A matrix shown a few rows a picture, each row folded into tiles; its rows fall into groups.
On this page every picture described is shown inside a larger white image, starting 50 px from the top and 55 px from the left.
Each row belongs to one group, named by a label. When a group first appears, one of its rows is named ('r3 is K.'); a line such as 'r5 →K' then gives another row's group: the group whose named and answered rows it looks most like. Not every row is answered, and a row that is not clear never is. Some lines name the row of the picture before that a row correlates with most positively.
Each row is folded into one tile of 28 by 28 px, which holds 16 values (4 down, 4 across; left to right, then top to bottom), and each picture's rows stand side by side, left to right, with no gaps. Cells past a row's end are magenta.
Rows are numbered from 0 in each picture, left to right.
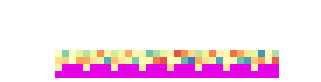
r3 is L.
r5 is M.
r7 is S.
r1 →M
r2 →M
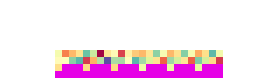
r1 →M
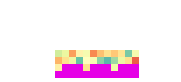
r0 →M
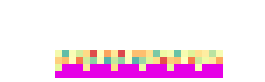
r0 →S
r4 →S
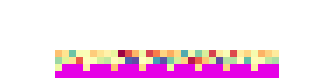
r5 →M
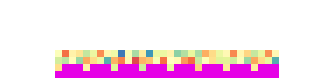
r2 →S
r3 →S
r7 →M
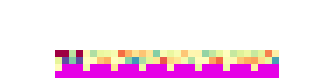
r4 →M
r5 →L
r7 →M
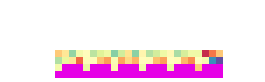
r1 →L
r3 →L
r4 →L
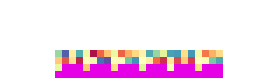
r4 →S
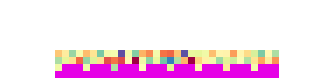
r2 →S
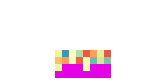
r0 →S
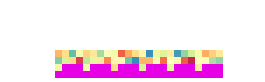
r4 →L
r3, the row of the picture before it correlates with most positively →0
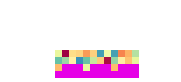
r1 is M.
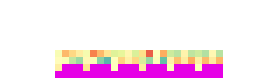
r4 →S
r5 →S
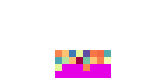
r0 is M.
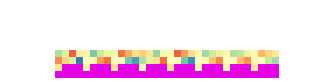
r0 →M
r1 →L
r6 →L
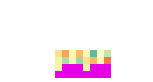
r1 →S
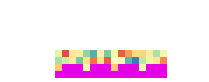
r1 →S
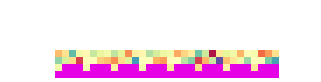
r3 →L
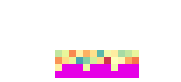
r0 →M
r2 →L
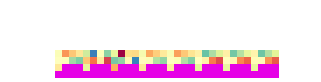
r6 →L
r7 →L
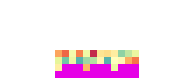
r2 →L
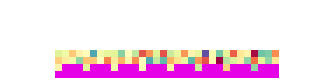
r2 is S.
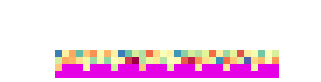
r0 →S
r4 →L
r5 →M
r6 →M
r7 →S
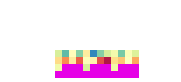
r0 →S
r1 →L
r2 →S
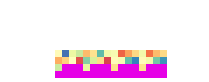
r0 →S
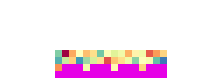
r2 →M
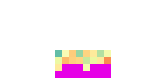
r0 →S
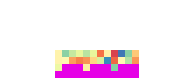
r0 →L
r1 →M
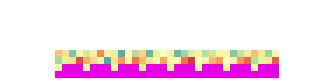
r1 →M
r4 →L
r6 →L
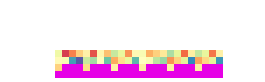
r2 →M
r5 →M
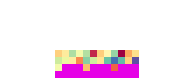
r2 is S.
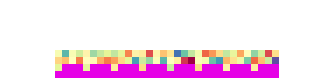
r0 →S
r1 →L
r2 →M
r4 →L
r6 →M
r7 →M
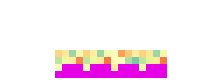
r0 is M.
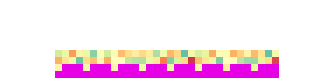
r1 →S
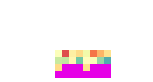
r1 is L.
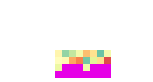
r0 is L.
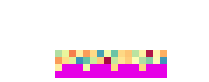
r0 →M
